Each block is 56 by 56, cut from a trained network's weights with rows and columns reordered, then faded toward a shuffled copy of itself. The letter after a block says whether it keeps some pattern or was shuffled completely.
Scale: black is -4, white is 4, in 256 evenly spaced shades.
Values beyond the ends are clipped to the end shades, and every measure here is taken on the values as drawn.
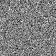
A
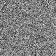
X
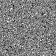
X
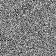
X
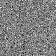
A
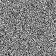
X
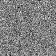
X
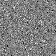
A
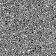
X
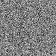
A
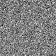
X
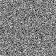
X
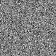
X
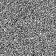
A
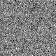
A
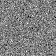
X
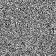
A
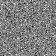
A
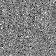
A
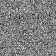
A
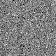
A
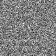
A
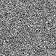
X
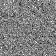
A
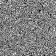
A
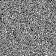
X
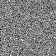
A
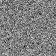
X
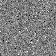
X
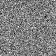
A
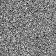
X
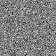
X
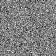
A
